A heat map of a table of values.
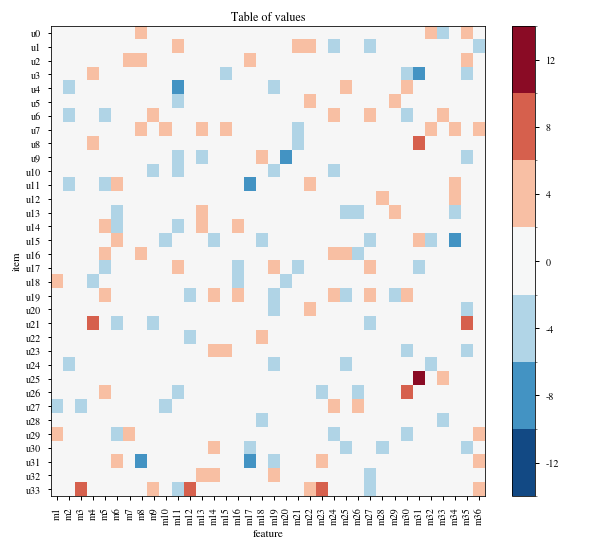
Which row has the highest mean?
u33
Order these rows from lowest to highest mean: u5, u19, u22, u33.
u22, u5, u19, u33
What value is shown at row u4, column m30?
4
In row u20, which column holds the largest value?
m22
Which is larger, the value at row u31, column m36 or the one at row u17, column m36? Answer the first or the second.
the first
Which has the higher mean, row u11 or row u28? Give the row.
u11
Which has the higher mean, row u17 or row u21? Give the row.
u21
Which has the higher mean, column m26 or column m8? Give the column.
m8
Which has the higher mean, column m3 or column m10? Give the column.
m3
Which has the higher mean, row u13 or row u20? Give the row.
u20
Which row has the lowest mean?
u15
